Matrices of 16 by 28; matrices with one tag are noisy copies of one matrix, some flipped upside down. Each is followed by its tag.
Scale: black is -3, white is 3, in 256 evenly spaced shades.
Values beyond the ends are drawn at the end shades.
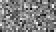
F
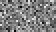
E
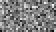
F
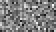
F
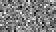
E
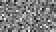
E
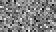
E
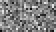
F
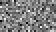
E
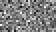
E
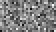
F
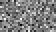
E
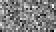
F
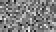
E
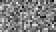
F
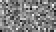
F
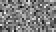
E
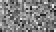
F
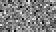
E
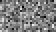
F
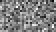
F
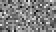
E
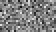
E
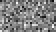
F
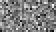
F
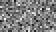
E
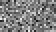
E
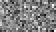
F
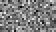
E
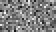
E
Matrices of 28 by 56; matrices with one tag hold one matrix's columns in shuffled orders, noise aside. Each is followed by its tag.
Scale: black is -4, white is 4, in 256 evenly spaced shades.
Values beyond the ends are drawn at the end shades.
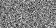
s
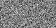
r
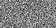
s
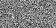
s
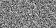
r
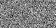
r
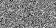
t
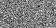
t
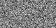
r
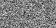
r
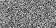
s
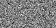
r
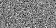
t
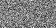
s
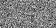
s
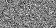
r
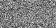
s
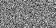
s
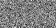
s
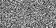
s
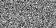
s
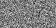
r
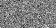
t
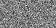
r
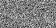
s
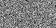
t
